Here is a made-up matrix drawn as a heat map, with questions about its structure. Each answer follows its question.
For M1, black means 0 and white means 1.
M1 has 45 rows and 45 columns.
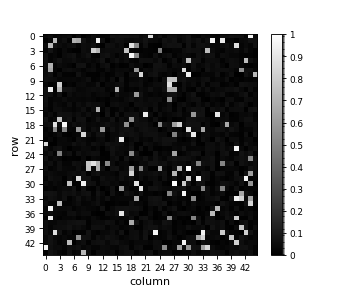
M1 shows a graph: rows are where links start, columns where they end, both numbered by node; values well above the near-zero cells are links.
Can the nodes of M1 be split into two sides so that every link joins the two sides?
no
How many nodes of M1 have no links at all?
1
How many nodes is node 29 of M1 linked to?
4
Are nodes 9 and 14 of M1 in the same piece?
no
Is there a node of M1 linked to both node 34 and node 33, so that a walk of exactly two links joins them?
yes
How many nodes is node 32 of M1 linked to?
3
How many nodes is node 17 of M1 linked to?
2
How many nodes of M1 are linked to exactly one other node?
11
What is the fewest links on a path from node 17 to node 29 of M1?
4
